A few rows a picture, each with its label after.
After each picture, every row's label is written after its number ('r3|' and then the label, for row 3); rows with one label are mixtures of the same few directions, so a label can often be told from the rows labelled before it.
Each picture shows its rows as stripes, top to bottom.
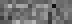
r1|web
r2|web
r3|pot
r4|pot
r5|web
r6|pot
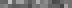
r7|web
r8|pot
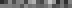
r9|pot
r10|web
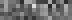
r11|web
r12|pot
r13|pot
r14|web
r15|pot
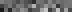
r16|pot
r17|pot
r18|web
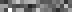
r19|pot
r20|pot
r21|web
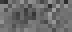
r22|pot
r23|pot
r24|web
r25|pot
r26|pot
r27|web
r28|pot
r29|web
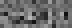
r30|pot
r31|web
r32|web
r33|pot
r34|web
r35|pot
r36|web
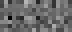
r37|web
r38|web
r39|pot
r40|web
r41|web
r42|web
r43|web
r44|pot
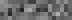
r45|pot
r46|web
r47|web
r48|web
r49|web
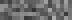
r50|web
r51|pot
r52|pot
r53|pot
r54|web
